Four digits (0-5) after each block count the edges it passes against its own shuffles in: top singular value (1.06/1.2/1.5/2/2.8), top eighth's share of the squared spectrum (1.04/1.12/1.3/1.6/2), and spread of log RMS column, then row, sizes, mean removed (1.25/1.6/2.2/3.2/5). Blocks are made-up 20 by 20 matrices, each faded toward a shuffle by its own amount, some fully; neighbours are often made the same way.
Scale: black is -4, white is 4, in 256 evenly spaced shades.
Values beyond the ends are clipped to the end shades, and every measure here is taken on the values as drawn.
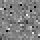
0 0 0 0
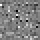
2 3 1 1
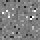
0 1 0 0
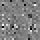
1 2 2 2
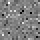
0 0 0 0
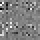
1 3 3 2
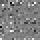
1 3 1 1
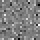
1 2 0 1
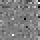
2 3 1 1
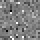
1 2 1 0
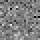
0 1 0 0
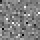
0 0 0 0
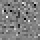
1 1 0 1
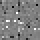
1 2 0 0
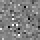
0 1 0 0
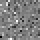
0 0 0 0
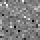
0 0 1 0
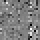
2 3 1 0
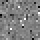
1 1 0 0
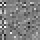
3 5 2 0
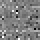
2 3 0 1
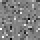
0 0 0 0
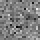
1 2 0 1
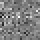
3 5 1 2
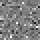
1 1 0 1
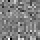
3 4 1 1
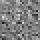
3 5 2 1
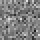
1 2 0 0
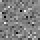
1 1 0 0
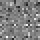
2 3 1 1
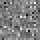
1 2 0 1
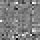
3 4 1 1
